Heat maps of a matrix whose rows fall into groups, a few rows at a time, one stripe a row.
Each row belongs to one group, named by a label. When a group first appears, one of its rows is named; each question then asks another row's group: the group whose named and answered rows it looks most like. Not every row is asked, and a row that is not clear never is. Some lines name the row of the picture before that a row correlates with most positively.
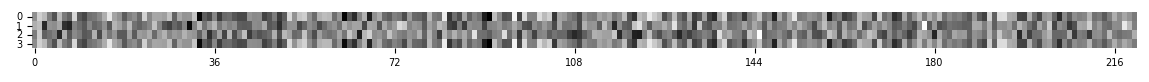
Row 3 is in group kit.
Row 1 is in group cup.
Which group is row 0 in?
kit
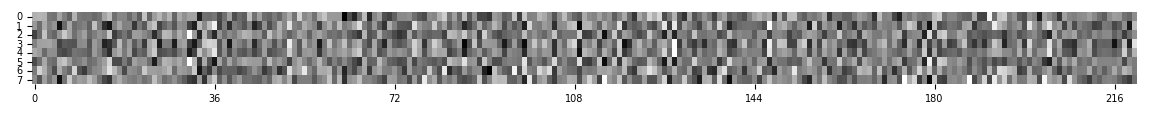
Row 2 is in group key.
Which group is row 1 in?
cup
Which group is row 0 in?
kit
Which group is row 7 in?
cup
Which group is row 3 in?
cup
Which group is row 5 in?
key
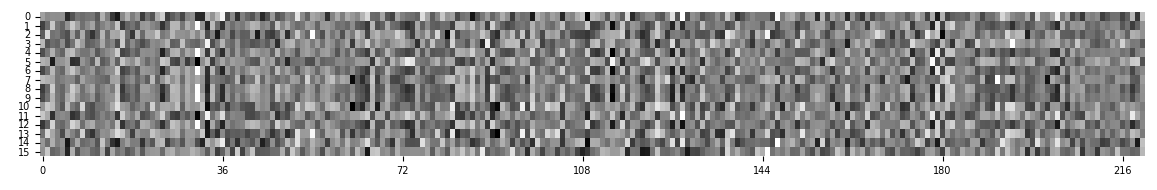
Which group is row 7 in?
kit
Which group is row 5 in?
cup
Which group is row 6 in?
key
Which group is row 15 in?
kit
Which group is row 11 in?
cup
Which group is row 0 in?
cup
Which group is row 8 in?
key
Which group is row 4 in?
key
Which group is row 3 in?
cup
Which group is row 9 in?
key
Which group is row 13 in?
kit
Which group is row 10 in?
kit
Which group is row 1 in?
key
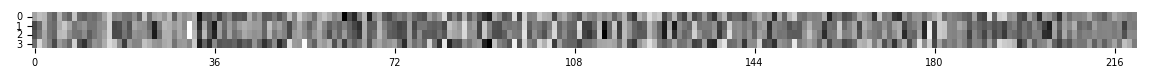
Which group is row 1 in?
key
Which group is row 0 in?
kit
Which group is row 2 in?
key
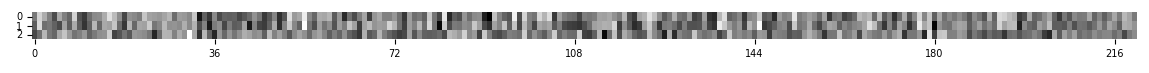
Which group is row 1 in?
kit
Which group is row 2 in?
key
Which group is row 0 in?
kit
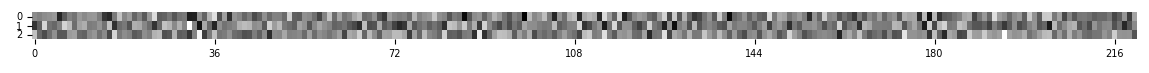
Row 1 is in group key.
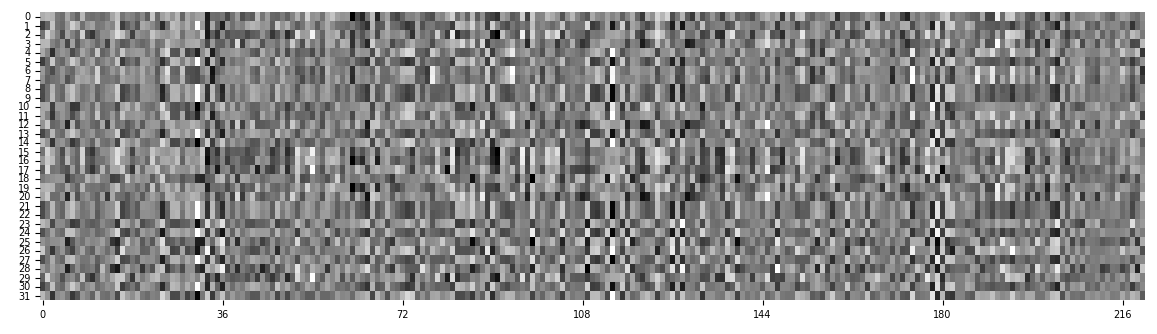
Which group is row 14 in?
cup
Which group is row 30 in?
key
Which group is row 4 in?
cup
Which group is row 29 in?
kit
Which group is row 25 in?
cup
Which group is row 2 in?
kit
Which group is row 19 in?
kit
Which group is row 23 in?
cup
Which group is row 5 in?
key
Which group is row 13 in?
key
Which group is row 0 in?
kit
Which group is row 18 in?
cup
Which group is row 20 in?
kit
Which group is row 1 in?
key
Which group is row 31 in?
cup
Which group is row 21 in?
key
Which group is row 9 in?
key
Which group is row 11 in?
cup
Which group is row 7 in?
cup
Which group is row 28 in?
cup
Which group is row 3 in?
kit
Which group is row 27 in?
key
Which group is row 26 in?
cup
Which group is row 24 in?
key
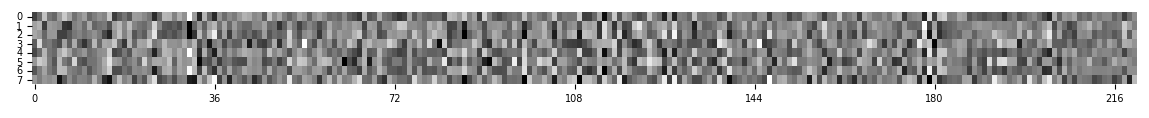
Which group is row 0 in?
key
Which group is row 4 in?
key
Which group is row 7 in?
cup
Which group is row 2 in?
cup
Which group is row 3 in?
kit
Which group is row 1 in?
cup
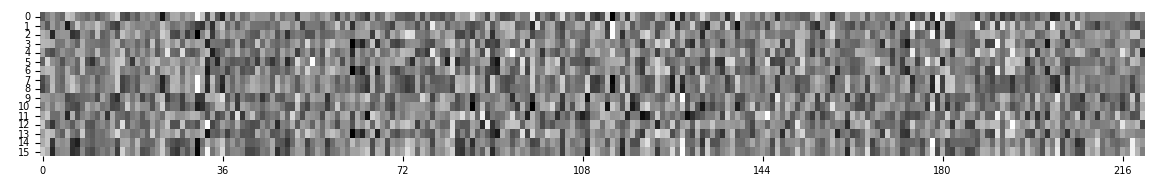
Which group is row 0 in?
key
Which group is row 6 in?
kit
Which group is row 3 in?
kit
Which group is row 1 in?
cup
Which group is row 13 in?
kit
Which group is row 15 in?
cup
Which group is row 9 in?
cup
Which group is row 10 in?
cup
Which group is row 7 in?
key
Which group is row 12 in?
cup
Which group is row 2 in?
cup
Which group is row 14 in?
cup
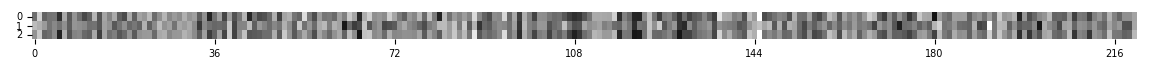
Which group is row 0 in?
kit
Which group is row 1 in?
kit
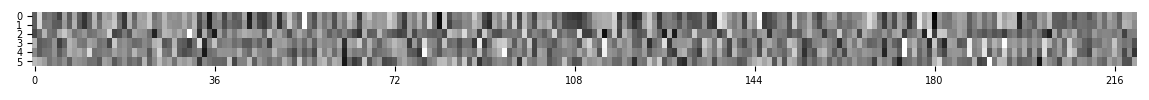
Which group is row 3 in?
cup
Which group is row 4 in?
cup
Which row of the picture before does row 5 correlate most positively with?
1
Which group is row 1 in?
kit
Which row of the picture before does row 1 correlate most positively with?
0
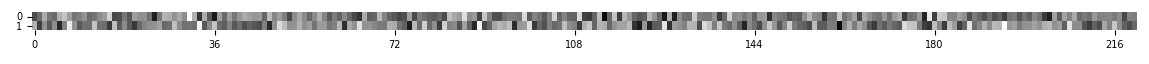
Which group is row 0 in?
key
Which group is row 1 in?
cup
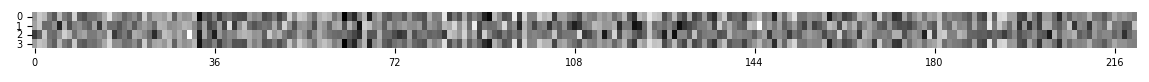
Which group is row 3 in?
kit
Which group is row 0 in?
kit
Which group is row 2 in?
key
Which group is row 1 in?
kit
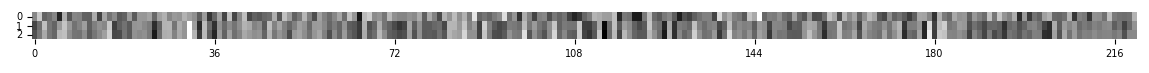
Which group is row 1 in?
key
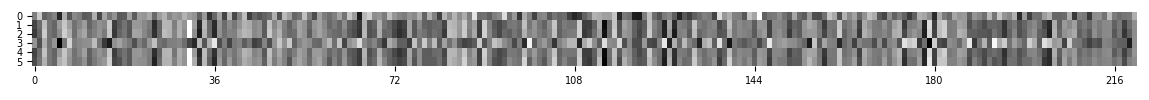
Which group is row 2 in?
key
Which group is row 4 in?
key
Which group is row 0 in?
kit
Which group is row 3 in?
cup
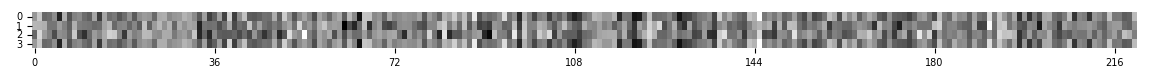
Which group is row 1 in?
kit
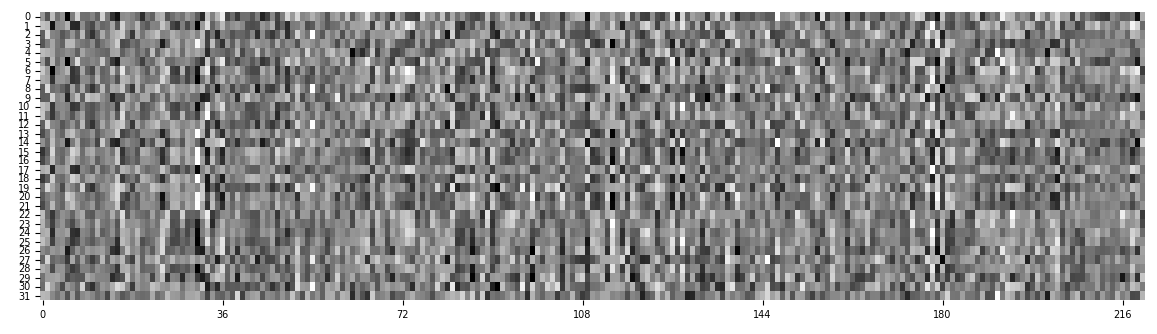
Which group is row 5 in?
cup
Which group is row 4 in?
kit
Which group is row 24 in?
cup
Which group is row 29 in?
cup
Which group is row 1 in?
cup
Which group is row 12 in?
kit
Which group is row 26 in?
cup
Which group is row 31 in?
kit
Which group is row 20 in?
key
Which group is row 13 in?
key
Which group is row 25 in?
cup
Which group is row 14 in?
cup
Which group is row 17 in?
cup
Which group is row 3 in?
key
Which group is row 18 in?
key
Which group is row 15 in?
key
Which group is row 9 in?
cup
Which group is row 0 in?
cup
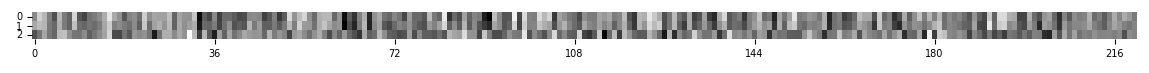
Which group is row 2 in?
key
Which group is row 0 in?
kit
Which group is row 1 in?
kit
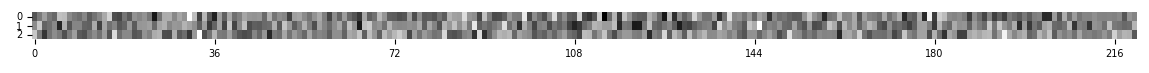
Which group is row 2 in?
cup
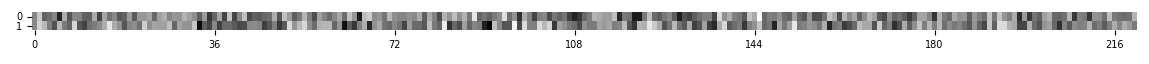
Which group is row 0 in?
kit
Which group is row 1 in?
kit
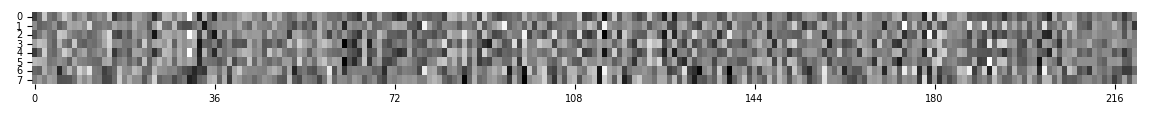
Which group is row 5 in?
kit
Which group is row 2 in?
key
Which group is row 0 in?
key
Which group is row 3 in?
kit
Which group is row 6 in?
cup
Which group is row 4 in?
key
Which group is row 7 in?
cup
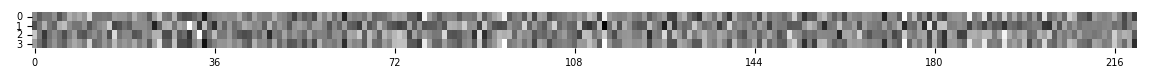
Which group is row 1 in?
key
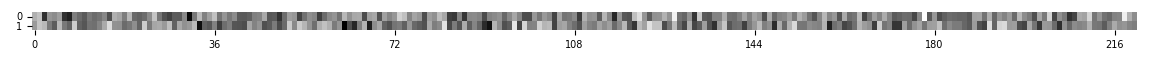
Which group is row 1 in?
kit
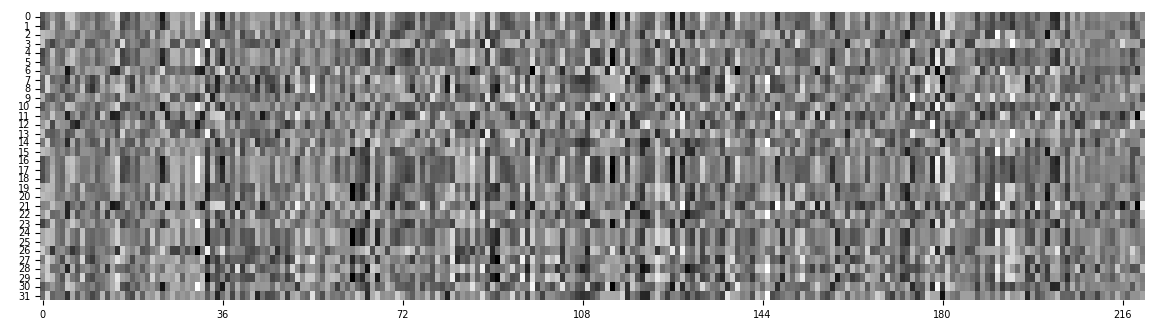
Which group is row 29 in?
kit
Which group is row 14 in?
kit
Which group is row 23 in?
key
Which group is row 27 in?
kit
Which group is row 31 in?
kit
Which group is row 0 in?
key
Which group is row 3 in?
cup
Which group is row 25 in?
kit
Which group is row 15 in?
kit
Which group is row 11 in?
cup
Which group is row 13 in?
cup
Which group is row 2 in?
kit
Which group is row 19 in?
kit
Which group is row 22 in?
kit
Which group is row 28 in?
kit
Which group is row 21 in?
cup
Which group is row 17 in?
key
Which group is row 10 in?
key
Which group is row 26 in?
cup
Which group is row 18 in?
key
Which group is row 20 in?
kit
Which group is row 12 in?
cup
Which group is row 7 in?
kit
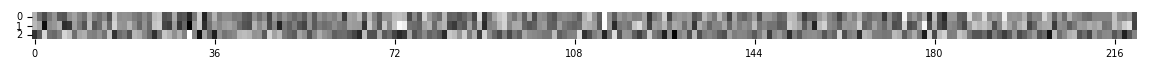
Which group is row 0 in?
cup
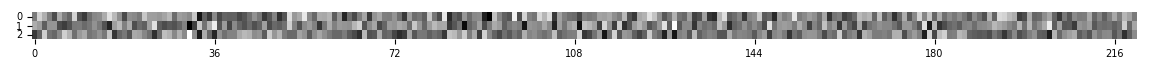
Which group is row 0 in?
kit
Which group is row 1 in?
cup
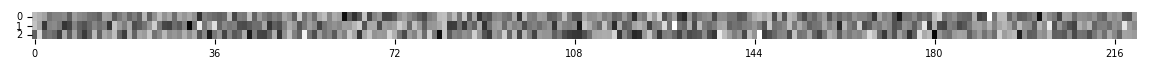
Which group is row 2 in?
kit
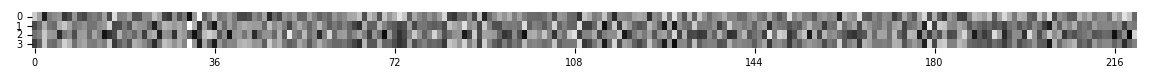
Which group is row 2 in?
cup
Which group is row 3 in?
key
